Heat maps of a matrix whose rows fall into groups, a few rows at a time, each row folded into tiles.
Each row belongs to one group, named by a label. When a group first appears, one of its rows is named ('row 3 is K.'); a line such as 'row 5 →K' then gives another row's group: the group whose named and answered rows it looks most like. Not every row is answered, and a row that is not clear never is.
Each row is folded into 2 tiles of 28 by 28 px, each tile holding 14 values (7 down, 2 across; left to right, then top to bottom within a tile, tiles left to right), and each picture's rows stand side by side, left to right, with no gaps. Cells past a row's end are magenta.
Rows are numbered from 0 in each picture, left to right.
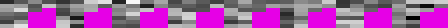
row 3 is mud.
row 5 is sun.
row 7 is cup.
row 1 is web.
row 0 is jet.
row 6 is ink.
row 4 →mud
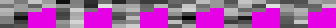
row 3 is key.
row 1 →jet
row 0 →key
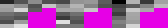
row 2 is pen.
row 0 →jet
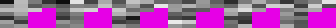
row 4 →key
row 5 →web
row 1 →pen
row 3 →ink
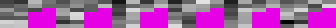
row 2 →pen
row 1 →mud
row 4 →pen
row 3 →web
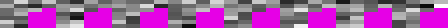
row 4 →key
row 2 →web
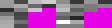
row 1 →ink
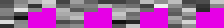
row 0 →key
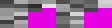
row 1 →sun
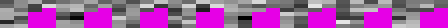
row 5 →web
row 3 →sun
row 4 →cup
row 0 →mud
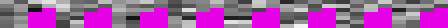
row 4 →ink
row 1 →sun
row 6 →web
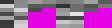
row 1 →ink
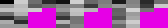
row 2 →jet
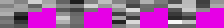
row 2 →sun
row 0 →key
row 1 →web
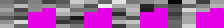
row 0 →ink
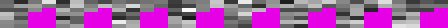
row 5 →web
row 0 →web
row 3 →pen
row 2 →ink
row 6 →sun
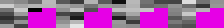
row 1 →jet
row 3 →cup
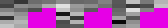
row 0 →ink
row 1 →sun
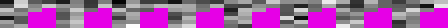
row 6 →ink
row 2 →mud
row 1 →jet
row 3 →jet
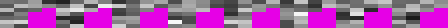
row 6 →sun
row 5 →mud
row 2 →web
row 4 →pen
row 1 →key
